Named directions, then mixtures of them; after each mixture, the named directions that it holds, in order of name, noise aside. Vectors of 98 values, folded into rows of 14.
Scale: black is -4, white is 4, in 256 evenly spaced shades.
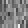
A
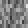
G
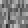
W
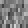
A, G, W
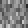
G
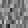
G, W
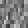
A, G, W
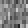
A, G, W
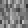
G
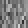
A, G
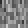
A, W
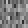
A, G, W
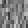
A, G, W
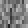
G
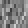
A, G, W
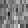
A, W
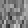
A, G, W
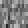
W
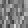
A, G, W
